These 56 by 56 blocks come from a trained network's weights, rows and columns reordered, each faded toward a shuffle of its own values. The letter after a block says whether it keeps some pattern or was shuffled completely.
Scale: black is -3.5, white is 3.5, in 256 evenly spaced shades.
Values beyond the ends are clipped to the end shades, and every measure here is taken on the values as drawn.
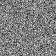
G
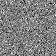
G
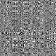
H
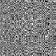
H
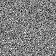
G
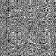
H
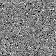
G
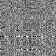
H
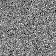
G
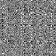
H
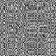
H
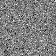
G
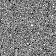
G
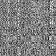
H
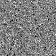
G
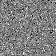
G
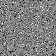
G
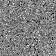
G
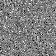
G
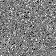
G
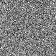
G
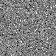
G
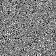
G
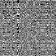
H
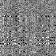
H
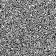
G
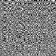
H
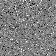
G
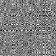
H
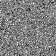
G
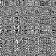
H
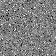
G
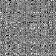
H
